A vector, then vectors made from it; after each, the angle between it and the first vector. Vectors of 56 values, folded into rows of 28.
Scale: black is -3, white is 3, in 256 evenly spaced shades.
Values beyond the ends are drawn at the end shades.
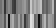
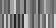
partly opposed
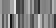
partly opposed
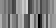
partly aligned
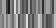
partly opposed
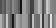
orthogonal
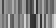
partly opposed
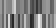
nearly opposite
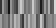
orthogonal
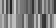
partly opposed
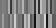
orthogonal
